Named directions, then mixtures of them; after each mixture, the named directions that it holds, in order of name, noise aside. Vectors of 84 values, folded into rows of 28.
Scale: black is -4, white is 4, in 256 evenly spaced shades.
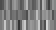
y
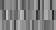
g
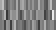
g, y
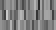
g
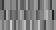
g, y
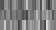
y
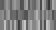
y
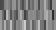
g, y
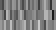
g, y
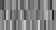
g, y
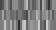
y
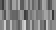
g, y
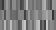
g, y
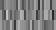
g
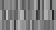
g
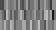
g, y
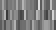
g
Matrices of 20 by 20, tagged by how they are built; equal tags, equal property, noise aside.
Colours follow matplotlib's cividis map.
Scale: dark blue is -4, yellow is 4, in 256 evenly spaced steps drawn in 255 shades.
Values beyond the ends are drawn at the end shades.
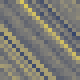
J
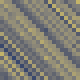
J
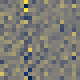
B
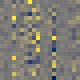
B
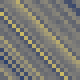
J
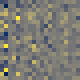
B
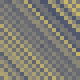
J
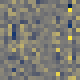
B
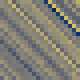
J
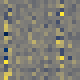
B
